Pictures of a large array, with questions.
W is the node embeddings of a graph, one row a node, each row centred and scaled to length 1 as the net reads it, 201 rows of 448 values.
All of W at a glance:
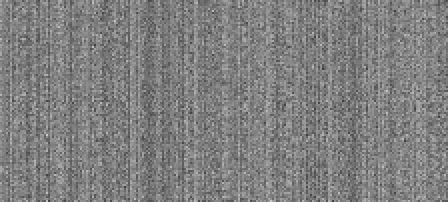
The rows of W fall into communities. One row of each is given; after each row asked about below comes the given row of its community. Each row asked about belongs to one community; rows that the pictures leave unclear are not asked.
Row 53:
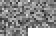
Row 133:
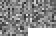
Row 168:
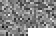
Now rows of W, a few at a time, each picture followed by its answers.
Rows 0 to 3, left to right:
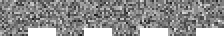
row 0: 168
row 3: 168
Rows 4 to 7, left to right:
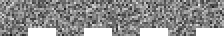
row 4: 168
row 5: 133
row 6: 53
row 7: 168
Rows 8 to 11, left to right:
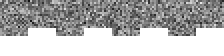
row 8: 168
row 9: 133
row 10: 133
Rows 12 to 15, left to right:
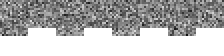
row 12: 133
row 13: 53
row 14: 53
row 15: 133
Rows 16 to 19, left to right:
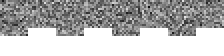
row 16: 168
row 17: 53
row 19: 168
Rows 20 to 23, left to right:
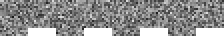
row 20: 133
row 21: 53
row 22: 168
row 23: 53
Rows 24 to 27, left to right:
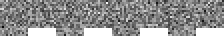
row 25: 133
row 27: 53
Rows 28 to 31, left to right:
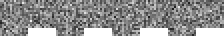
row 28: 133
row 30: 133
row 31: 168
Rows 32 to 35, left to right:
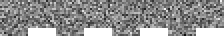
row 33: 53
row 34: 168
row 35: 168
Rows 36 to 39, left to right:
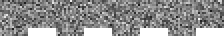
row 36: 168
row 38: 133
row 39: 133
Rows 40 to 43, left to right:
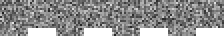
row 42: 133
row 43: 53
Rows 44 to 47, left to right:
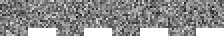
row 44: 53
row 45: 133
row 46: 168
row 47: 53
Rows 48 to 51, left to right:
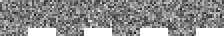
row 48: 133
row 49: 168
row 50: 53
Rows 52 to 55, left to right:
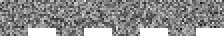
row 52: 133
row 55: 53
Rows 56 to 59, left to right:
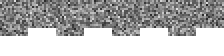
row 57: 168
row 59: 168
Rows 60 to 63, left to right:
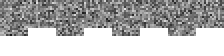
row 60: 168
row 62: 168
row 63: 133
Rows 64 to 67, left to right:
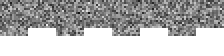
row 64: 53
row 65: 53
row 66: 168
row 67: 168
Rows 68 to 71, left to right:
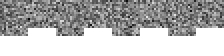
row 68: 53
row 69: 133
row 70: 53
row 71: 133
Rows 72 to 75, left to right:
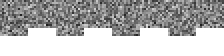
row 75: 133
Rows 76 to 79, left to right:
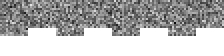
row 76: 53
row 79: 168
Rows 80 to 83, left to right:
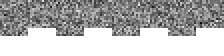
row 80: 133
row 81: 168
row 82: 168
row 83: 53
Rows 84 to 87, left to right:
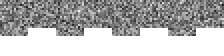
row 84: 133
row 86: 53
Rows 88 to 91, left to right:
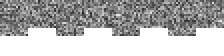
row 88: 53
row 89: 133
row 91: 168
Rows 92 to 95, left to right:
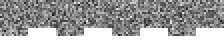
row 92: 133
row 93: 133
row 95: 53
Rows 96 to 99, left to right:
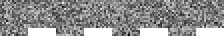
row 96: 168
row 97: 53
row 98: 168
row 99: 168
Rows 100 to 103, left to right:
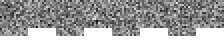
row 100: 53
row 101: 53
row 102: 133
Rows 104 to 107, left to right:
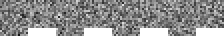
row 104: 133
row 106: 133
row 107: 133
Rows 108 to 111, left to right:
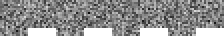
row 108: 53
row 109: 53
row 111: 133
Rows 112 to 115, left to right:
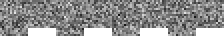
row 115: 53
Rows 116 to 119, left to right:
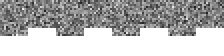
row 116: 133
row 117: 168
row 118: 168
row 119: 133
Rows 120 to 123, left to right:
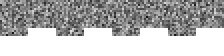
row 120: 133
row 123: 133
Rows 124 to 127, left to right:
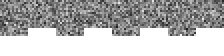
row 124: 133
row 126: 53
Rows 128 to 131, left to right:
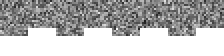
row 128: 168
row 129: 133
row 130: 53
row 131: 133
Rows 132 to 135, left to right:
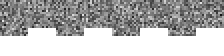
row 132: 133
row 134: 168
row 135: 168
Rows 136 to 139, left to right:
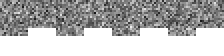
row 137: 53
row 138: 53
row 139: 53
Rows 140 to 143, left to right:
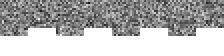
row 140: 53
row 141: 53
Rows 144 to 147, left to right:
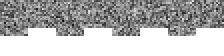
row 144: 53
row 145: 168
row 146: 168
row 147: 133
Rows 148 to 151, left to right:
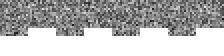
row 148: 53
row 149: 168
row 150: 133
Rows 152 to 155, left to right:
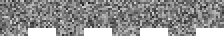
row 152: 53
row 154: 53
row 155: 133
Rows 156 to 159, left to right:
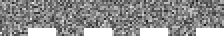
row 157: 53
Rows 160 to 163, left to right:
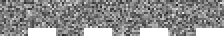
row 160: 53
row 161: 133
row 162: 133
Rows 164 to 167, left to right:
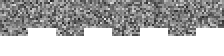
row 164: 133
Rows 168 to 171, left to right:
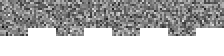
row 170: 133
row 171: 133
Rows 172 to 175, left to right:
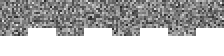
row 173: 133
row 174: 53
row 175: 53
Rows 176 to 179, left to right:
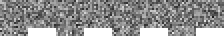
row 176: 133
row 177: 133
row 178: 133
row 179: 53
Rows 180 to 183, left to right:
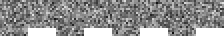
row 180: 133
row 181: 168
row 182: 133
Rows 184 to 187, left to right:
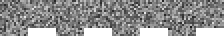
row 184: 53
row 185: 133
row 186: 133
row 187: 168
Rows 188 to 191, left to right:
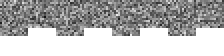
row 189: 168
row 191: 133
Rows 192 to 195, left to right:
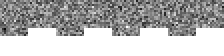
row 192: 133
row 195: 133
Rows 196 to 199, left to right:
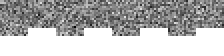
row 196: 133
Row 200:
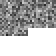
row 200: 168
